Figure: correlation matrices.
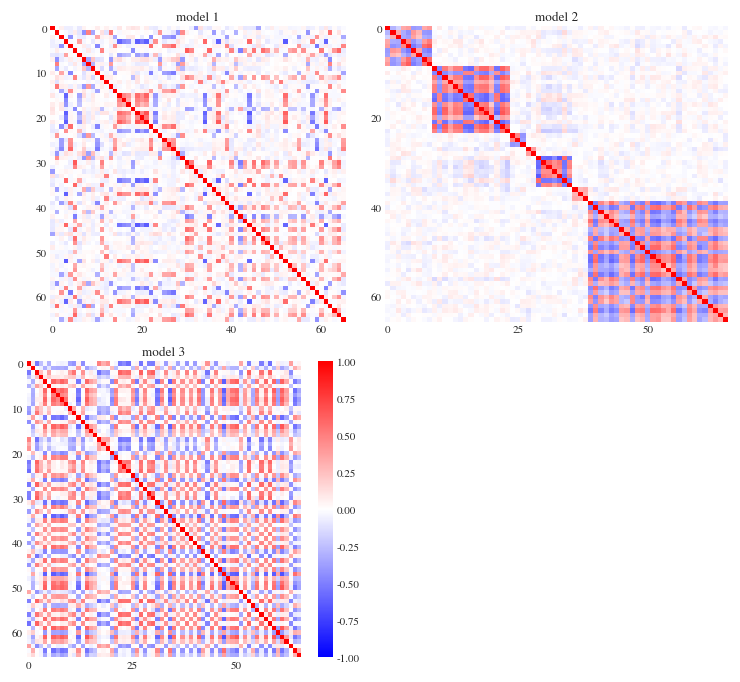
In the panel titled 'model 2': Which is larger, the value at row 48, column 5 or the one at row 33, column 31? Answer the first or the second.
the second
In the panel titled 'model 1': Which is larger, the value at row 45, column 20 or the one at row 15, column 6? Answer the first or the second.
the first
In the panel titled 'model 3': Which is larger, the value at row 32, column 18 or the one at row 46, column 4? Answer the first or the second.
the second
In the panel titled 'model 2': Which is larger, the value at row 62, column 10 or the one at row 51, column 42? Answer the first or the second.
the first
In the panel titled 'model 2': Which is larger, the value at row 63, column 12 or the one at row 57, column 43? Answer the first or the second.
the second
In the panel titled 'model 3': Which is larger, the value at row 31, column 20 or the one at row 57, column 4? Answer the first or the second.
the second
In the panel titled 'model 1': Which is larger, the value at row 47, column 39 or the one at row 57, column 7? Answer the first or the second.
the second
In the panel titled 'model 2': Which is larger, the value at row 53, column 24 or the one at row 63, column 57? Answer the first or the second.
the first
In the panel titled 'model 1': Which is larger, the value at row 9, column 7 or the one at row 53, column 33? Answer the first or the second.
the first
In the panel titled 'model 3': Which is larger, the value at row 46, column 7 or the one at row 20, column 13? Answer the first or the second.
the first
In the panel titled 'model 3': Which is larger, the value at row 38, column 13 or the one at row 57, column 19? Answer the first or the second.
the first
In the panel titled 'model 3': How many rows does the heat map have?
66
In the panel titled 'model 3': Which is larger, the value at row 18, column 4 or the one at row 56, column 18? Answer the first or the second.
the first
